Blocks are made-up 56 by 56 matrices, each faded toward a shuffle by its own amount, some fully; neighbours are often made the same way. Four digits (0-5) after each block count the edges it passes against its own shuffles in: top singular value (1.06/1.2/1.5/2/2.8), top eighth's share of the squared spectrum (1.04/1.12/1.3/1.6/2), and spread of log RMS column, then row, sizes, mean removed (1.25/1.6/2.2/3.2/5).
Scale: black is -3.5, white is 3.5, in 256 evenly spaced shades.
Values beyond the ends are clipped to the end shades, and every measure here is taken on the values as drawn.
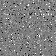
2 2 0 0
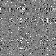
3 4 2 2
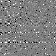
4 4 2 2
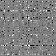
4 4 2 3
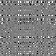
4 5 3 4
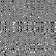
4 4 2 2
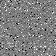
2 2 0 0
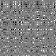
4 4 2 3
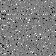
3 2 0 1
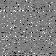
3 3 1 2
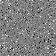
2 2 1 0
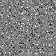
3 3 1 1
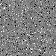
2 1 0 0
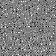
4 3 1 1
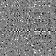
4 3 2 2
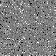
3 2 1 1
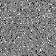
3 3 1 1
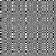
5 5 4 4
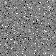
2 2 0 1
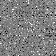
3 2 0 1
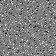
0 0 0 0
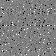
3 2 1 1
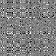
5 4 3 3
